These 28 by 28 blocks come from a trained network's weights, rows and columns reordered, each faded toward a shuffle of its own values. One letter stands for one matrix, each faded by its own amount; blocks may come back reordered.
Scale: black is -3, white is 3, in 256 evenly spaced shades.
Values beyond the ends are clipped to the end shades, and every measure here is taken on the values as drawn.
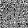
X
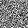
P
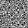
X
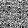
X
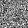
P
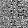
X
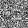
P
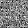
X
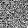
P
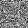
P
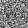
P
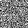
P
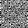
X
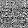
X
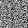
P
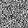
P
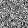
P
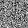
P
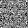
X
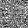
X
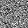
P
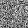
P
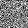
P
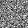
P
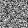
P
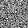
P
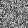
P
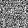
P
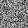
P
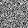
P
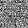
X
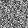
P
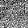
X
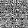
X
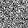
P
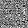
X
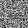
P
